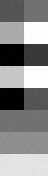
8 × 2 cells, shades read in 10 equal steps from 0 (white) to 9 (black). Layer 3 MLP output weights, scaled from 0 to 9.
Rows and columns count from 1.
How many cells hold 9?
2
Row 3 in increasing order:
7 9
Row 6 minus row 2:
2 5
